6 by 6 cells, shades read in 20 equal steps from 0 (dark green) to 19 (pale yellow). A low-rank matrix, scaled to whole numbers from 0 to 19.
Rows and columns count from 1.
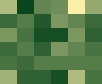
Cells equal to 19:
1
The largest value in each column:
13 6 7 9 19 11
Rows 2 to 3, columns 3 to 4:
2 9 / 1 1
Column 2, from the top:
0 6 5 6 4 3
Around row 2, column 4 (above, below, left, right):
8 1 2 7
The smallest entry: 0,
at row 1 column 2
